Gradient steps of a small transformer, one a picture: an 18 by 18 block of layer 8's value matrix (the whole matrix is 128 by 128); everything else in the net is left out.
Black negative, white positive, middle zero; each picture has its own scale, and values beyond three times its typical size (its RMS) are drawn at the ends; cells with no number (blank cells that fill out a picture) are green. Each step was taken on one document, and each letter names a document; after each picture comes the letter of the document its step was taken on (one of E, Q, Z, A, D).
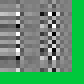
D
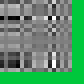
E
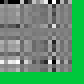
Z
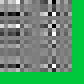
Z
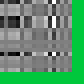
E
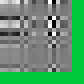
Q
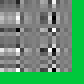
D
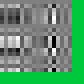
Z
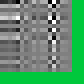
Q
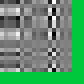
E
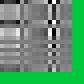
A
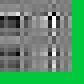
E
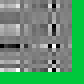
Z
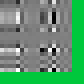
D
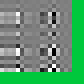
D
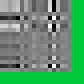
Q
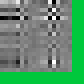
Q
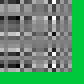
E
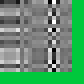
A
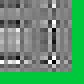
Z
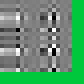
D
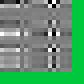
A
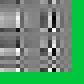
D
